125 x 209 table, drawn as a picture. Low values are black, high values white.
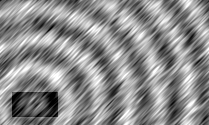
No overall slope runs across the table. The halves do not mirror each other. Concentric rings centre on the bottom left. An odd patch, lower than its surroundings, sits in the bottom left. The bottom left is the ninth with the lowest average.
